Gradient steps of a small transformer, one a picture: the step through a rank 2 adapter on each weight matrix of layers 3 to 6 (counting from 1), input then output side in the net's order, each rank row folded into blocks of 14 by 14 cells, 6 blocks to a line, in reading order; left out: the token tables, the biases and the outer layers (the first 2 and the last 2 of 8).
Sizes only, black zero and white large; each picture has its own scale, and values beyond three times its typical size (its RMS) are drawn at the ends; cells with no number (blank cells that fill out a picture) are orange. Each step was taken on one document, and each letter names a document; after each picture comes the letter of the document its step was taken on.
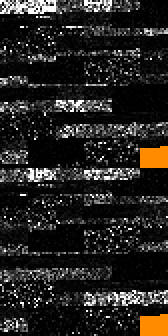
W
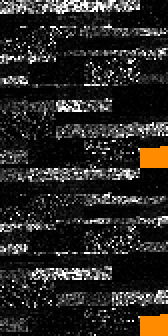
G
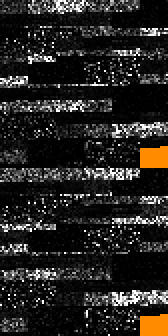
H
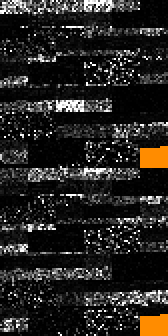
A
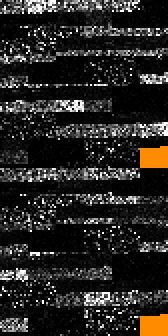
H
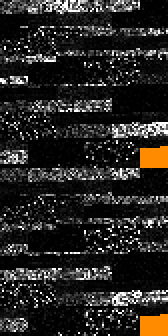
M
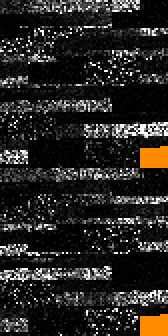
M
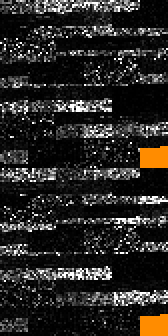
G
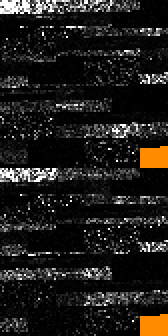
W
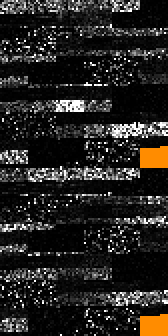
H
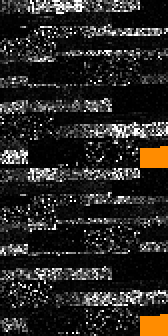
W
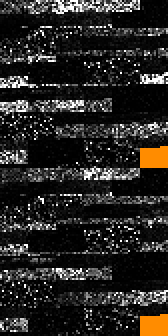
A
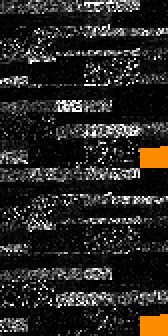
G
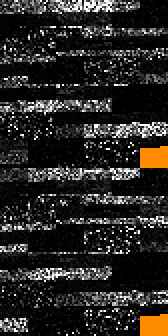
A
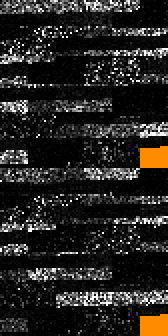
G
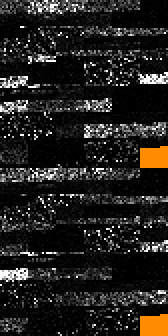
A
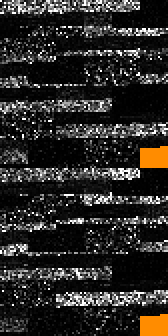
W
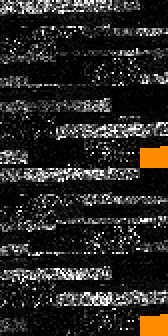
G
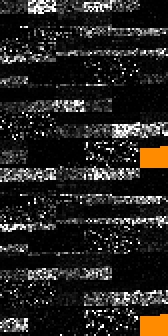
H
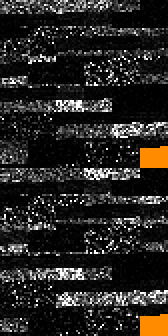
W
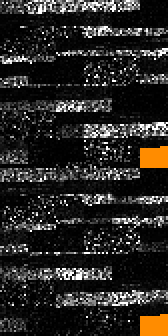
G
